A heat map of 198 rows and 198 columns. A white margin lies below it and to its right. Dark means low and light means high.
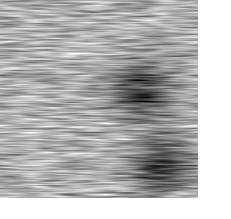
Average level on the scale: 60%. Dips: two. Mirror symmetry: none.
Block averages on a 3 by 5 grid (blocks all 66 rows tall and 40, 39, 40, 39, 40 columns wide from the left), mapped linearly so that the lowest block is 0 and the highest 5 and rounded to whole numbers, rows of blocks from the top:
55545 / 55403 / 55521
